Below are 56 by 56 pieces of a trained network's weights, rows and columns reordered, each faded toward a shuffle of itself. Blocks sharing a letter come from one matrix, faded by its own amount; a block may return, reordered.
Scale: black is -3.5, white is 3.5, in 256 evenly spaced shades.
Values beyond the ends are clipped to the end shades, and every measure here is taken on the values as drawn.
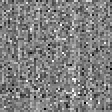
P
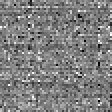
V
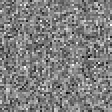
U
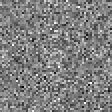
U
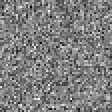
U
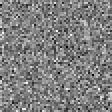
U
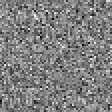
U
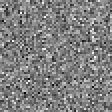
U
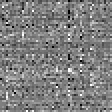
V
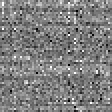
V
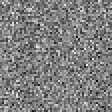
U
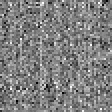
P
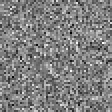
U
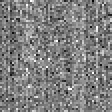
P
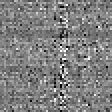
V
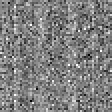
P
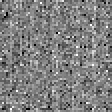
P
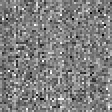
P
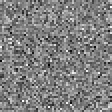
U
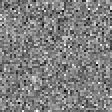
U
